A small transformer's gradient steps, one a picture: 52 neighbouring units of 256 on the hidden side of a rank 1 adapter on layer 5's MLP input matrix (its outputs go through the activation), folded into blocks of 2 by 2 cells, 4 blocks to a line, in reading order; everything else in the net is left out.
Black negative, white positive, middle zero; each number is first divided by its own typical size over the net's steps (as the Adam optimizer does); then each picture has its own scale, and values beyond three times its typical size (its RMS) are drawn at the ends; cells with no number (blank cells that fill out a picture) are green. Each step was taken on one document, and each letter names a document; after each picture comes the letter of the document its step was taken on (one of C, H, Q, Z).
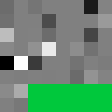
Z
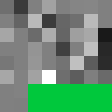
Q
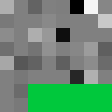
Z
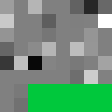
Z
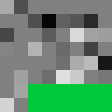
Q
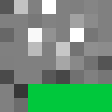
Q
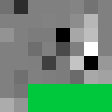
Q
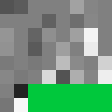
Q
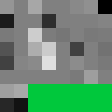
Z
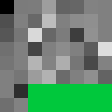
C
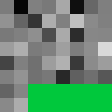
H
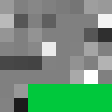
Z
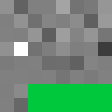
H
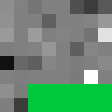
Z
